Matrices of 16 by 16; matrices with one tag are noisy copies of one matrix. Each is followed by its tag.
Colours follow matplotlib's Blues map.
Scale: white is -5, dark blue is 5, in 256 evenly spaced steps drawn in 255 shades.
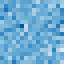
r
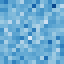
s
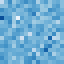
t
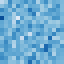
t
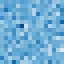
r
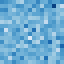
s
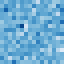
r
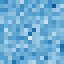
s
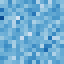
t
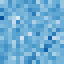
t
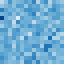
t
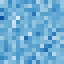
t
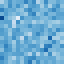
t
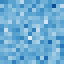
s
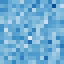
s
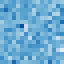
r
